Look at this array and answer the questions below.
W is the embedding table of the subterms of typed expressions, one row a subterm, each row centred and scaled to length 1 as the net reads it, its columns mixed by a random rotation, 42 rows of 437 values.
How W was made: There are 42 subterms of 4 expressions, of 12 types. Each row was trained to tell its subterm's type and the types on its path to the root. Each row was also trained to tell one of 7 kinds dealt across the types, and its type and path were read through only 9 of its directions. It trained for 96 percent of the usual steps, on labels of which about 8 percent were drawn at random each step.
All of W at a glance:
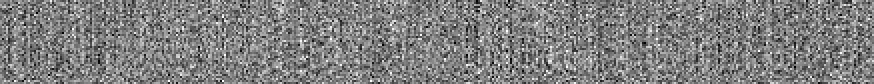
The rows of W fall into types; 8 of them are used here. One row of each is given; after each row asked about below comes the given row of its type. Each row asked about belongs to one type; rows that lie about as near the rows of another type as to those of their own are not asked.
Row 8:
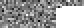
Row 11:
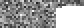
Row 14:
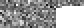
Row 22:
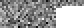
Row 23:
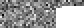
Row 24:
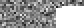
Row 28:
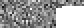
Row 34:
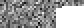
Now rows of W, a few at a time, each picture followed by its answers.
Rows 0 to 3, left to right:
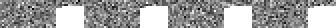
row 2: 8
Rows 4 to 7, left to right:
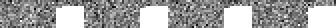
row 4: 23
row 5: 11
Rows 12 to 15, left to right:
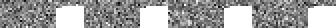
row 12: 24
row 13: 14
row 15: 28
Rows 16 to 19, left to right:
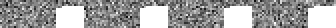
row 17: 8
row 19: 14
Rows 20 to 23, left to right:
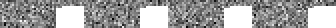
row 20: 14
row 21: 34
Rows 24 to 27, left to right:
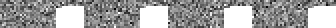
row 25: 8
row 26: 34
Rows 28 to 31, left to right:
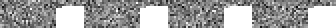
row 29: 23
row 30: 23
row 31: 23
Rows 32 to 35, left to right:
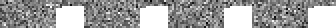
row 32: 34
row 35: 14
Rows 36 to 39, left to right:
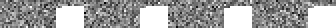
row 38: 34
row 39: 24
